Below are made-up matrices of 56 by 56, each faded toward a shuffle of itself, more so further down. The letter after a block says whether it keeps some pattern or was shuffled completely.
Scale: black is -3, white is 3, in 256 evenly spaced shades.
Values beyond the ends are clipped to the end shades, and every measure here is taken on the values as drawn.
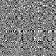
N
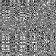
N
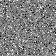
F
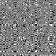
N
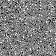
F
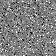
F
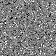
F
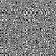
N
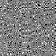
N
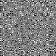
N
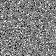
F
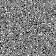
F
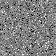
F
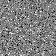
F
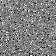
F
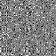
N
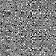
N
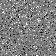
F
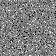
F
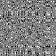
N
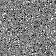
F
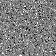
F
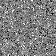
F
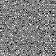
N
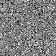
F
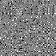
N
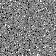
F
